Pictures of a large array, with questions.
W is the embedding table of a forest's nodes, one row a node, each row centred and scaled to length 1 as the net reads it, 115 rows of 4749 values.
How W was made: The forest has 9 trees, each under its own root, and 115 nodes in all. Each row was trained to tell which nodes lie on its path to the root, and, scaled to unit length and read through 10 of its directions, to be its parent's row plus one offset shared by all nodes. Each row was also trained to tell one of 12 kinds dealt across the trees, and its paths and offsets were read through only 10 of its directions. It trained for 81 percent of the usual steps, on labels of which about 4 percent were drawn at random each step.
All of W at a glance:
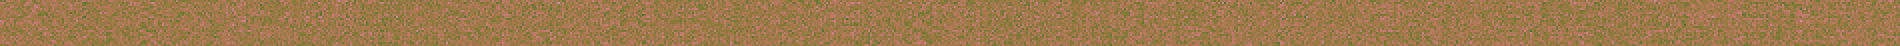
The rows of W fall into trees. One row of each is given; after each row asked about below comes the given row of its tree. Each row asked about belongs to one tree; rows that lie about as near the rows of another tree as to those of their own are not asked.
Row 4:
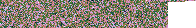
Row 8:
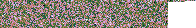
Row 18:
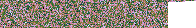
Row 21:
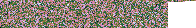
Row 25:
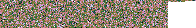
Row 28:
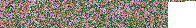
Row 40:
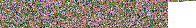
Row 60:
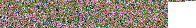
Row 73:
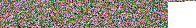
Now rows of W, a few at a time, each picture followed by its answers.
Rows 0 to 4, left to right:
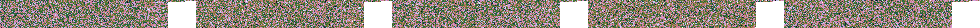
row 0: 18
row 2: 60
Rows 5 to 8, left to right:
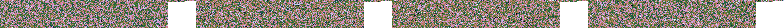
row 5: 8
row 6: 28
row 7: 8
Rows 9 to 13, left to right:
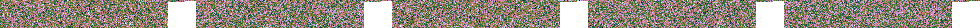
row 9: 4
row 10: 21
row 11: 73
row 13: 60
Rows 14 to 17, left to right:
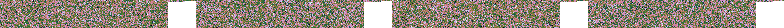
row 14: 40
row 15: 18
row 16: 25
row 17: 21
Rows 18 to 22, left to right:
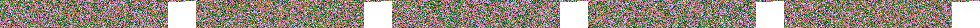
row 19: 40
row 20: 18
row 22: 73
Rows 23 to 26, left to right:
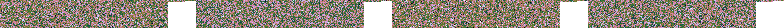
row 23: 73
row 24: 8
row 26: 28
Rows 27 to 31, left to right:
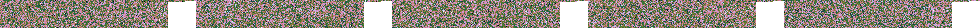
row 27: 60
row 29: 21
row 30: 28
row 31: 18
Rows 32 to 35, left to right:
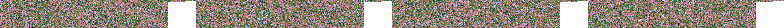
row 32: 28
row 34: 25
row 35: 21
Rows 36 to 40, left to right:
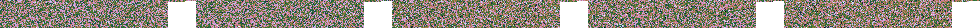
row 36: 21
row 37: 4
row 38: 21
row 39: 25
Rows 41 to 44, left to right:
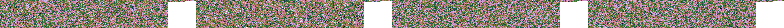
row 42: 8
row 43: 60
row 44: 8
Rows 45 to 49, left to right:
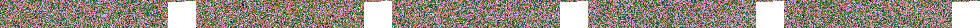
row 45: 73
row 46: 28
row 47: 60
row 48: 18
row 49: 28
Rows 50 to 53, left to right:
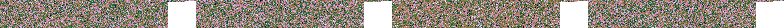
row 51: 25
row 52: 21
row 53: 21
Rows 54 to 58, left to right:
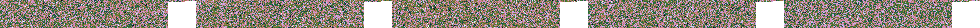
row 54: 21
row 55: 28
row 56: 60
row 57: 21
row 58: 8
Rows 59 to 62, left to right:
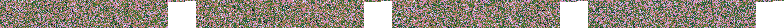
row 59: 40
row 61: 21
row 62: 8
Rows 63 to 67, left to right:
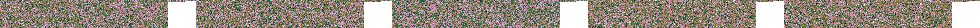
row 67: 40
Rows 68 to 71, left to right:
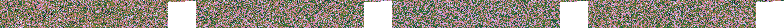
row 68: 25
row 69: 73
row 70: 73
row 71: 28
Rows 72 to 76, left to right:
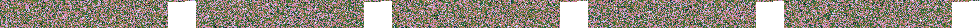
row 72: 73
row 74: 25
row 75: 60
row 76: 25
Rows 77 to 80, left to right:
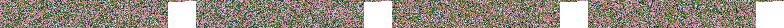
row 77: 28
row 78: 28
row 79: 18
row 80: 4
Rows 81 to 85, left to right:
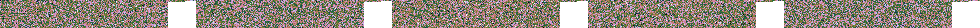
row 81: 18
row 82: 25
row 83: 8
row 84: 8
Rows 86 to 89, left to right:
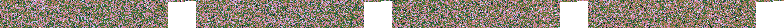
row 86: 25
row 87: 8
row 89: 73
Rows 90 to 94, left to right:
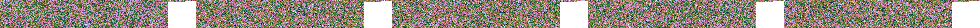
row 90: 28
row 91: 40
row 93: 25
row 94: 18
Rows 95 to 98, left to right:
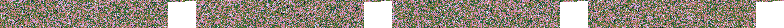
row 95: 8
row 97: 28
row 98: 40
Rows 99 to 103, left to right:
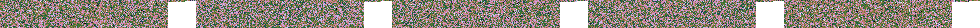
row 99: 25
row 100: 28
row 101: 73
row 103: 25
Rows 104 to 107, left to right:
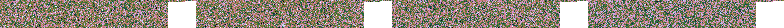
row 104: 60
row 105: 21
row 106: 60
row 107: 21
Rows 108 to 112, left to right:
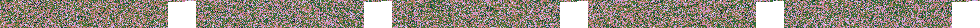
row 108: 73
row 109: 40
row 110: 60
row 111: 60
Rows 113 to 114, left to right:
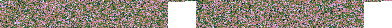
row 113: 25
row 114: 73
